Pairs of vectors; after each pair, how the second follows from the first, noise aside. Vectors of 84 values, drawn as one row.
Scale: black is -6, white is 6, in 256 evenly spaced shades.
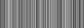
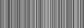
sign-scrambled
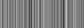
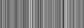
sign-scrambled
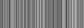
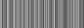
shuffled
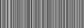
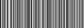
scaled up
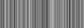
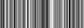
scaled up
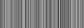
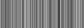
sign-scrambled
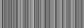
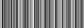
scaled up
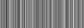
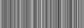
wrapped around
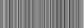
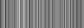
wrapped around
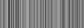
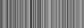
wrapped around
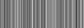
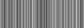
sign-scrambled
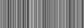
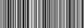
scaled up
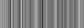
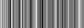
scaled up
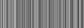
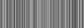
sign-scrambled
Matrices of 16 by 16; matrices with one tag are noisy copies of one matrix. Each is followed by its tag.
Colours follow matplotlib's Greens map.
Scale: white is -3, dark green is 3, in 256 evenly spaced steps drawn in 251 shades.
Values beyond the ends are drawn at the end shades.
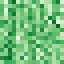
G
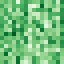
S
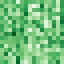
S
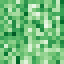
S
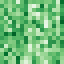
S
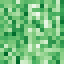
S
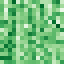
G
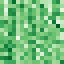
G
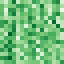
G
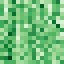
G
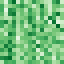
G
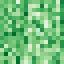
S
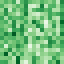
S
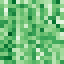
G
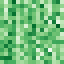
G
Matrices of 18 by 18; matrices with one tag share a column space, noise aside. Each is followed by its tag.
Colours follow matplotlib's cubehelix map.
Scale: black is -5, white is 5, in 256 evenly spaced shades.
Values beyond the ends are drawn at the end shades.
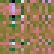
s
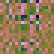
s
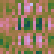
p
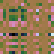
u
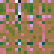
s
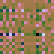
u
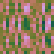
p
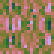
p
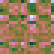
s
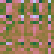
s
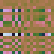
u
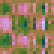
p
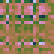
s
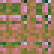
s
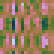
p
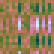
p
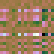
u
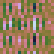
p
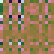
s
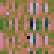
p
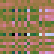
u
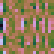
p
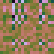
s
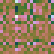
s
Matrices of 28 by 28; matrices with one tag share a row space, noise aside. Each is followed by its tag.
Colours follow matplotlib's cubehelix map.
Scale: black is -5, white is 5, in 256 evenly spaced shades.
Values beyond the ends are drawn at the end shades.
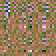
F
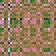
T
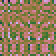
T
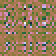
F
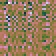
F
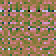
T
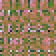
T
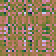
F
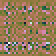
F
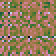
T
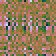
F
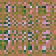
F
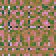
T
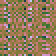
F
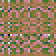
T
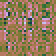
F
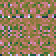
T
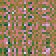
F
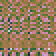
T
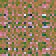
F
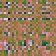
F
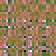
F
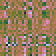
F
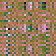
F
